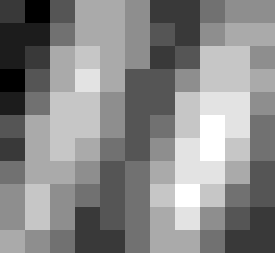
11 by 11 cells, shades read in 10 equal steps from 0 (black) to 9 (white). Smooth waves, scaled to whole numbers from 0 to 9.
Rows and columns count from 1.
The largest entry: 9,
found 3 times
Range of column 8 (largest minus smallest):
7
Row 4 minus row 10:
-5 -4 1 6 3 -1 -3 -3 2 4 4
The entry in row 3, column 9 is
7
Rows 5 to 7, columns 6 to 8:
3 3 7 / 3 4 7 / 3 5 8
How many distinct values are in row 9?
5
